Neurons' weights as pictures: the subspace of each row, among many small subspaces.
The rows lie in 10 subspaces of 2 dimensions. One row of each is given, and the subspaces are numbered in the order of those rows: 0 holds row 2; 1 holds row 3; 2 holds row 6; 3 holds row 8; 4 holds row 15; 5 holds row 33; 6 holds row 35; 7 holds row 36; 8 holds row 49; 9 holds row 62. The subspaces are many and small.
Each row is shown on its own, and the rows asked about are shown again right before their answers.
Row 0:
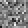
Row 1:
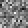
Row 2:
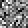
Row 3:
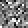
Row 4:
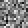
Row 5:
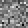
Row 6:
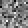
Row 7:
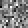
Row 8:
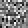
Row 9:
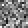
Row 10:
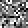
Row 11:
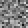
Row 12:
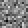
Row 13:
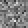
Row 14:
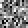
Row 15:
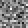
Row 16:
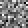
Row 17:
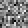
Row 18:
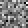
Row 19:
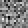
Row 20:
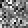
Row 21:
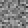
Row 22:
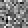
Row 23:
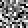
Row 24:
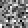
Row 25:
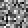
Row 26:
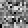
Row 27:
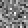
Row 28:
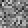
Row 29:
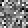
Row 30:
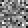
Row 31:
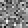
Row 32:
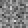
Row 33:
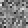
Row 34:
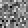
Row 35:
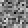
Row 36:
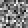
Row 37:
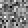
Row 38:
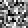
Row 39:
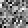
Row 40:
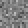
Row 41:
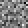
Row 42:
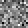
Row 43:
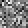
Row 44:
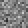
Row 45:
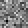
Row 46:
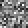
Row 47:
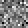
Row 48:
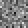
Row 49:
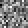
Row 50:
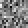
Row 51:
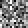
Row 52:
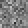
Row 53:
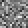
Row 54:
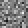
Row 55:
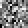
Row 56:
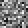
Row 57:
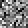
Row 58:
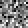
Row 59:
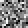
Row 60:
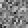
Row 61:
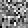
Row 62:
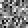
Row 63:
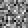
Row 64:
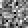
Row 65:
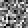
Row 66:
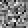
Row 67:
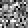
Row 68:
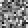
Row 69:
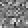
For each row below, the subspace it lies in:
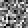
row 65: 7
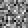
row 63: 7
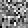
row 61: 3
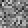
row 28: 4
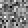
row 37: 8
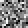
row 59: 1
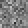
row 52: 4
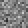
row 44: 6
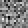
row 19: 3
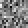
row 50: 9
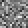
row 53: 0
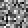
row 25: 7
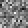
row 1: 5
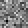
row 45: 3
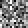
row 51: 4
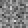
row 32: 4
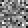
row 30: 9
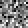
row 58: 2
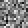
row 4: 7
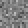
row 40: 0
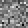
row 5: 8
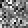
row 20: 4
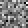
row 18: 2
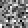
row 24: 5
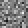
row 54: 6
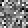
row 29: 5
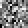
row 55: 5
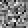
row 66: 1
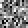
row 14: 9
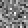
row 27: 0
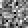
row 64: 2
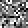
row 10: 3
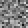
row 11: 9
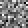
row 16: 2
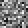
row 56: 6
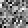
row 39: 5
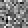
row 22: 3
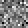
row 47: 8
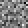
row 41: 2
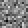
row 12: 6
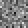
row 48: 0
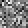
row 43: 4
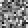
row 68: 2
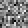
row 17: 7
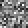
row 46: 6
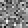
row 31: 3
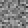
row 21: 9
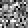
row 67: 8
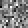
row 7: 9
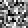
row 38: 1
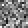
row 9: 1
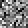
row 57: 0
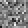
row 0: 1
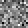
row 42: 8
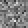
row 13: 1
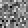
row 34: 8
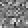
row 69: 7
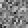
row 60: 5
